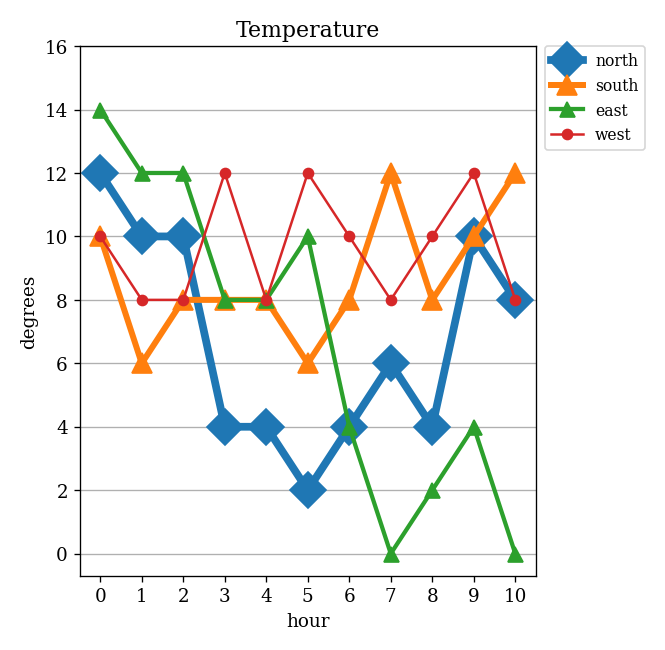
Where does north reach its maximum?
0
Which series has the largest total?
west
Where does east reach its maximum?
0
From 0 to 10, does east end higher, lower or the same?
lower
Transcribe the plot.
Title: Temperature
x-axis: hour, ticks 0 1 2 3 4 5 6 7 8 9 10
y-axis: degrees, ticks 0 2 4 6 8 10 12 14 16
Legend: north, south, east, west
Values:
north: 12 10 10 4 4 2 4 6 4 10 8
south: 10 6 8 8 8 6 8 12 8 10 12
east: 14 12 12 8 8 10 4 0 2 4 0
west: 10 8 8 12 8 12 10 8 10 12 8
